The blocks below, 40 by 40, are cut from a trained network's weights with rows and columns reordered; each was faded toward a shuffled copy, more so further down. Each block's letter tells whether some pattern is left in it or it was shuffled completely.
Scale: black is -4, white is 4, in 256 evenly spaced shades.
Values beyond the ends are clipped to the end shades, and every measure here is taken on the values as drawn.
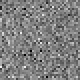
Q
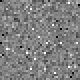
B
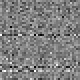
Q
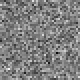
B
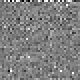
Q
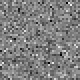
B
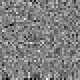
Q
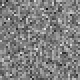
B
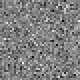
B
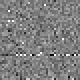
Q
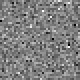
B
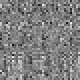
Q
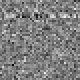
Q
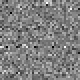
Q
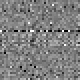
Q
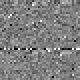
Q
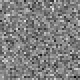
B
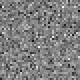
B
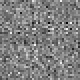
Q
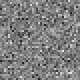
B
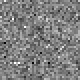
Q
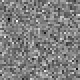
B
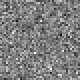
B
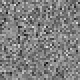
B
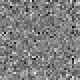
Q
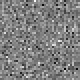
Q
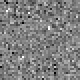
B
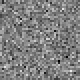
B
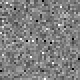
B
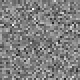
Q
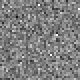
B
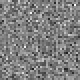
Q
